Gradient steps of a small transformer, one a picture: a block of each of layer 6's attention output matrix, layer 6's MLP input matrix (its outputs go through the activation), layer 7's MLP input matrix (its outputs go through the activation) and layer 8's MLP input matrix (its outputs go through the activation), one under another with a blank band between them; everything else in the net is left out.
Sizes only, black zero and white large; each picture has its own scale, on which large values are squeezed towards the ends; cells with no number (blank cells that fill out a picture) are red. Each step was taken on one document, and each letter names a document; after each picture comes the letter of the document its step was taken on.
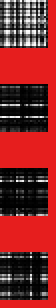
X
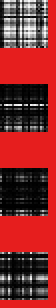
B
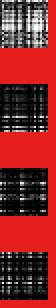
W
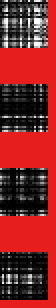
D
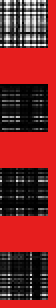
X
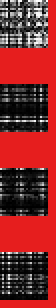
D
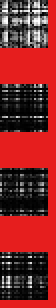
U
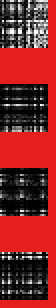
W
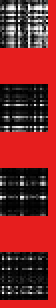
W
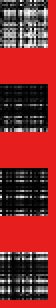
B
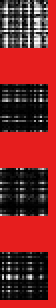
D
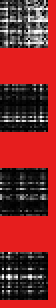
D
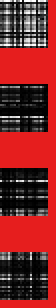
X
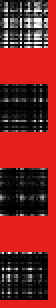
D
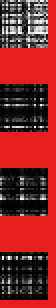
W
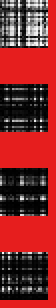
W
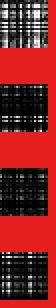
U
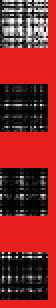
W
